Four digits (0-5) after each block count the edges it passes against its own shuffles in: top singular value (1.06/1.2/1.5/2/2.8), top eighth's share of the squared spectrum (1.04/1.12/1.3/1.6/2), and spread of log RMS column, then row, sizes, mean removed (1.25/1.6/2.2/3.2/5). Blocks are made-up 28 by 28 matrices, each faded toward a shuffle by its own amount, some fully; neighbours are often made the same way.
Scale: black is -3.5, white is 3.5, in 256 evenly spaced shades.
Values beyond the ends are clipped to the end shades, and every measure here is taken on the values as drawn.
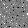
0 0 0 0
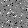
0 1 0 0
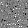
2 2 0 1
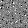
0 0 0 0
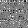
3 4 1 2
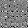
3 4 1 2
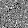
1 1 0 0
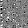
3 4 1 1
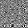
3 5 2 1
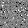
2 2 1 1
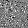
0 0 0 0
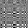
4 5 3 3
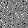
2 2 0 0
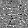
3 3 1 1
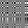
4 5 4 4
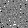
1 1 0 0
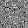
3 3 0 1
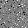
0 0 0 0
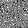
1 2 0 0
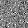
2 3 0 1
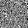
0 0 1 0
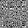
3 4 2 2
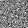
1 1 0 0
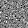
1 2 0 0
